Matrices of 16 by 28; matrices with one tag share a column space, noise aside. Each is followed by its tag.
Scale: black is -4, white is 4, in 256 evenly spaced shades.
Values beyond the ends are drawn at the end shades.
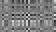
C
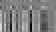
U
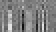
U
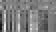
U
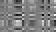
C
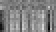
U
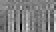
U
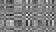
C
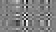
C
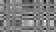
C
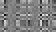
C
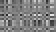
C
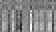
U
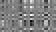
C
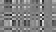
C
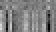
U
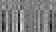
U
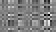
C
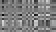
C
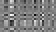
C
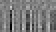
U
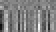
U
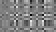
C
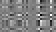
C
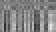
U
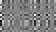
C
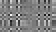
C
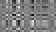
C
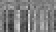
U
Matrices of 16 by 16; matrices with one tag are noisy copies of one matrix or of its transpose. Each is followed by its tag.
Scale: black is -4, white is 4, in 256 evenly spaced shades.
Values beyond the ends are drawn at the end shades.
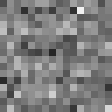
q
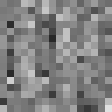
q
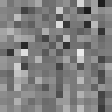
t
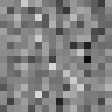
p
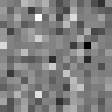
p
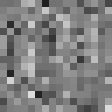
q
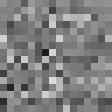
t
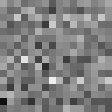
t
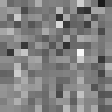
t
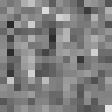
q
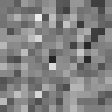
p
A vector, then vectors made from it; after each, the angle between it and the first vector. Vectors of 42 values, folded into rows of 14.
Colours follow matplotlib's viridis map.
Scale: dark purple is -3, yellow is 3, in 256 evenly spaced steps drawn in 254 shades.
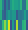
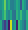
nearly opposite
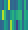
partly opposed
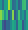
partly opposed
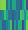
partly opposed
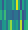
orthogonal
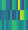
orthogonal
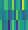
partly opposed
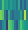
orthogonal
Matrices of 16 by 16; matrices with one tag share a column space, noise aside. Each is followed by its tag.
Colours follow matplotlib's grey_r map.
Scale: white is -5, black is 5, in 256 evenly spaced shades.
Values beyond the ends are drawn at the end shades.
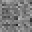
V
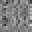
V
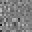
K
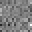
K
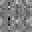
V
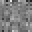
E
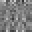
E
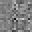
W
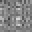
V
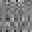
E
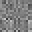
W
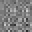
K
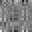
E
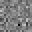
K
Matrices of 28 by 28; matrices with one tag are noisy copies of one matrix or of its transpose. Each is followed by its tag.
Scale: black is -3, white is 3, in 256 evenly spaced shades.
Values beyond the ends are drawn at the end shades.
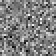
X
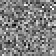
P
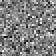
X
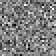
P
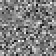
X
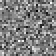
X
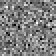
P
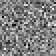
P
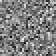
X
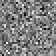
P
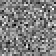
P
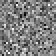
P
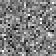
X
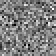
P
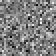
X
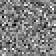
P
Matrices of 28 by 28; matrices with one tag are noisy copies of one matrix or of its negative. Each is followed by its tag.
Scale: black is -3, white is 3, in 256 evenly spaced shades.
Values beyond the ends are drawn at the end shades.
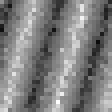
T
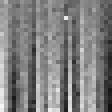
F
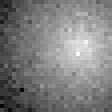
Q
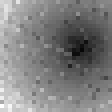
Q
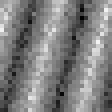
T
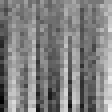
F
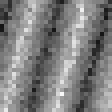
T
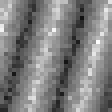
T
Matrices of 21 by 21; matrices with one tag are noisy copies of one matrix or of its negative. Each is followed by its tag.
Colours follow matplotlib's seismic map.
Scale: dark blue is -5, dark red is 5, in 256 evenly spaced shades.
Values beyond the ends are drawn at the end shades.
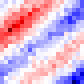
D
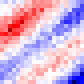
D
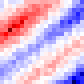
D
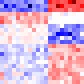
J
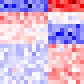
J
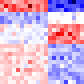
J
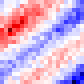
D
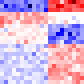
J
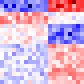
J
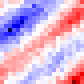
D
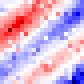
D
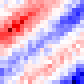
D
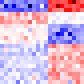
J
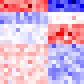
J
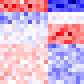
J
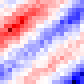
D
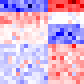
J
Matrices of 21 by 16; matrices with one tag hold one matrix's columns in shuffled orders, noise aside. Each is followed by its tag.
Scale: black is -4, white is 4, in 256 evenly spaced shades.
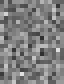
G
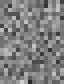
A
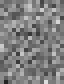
A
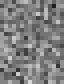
G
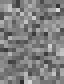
A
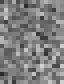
G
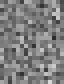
G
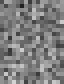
G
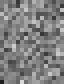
A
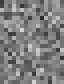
A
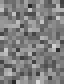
A
